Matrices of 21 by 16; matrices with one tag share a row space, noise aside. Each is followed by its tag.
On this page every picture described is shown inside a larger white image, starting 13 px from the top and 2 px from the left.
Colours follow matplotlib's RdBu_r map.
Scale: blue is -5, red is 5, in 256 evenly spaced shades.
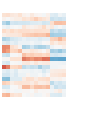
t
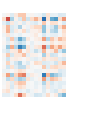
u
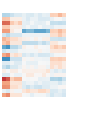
t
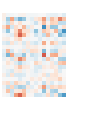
u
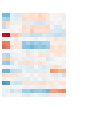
t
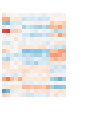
t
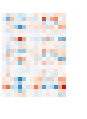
u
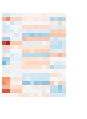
t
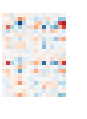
u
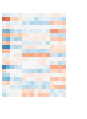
t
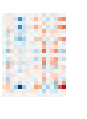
u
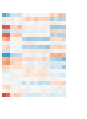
t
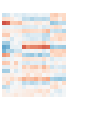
t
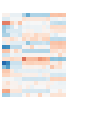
t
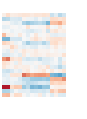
t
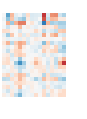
u
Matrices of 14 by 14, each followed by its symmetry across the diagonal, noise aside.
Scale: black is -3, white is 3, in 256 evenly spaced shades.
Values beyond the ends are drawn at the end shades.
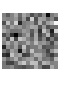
neither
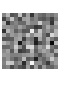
antisymmetric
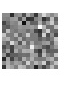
neither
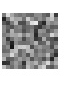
antisymmetric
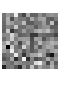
neither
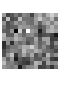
neither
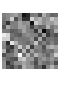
antisymmetric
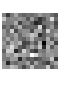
antisymmetric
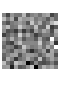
antisymmetric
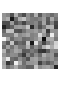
neither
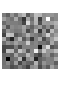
antisymmetric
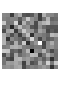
antisymmetric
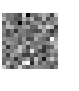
neither
